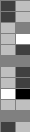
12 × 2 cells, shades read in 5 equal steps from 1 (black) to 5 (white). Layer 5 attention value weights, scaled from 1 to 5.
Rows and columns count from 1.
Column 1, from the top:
2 2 4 4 4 3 4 4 5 4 3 2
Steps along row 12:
up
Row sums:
6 6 7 9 6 6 6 6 6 8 6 6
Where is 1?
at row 9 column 2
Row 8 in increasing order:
2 4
